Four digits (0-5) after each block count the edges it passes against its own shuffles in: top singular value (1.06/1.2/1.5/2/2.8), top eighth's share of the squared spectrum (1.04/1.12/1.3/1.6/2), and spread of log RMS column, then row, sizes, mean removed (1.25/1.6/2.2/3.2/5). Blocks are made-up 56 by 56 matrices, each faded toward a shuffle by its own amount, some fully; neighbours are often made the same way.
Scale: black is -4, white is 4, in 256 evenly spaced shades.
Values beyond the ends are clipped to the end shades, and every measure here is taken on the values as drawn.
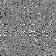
3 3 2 2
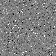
0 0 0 0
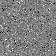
0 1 0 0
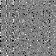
4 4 2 1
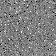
1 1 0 0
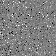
2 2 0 0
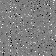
2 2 1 0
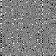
4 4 2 2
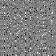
4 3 2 1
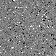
0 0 0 0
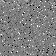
0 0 0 0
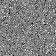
0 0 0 0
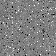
1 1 0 0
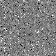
1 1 1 0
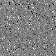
1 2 1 1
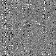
2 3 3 0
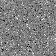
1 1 0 0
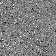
1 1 0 0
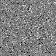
2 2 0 0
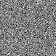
2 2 0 0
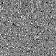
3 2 0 1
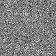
2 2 1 1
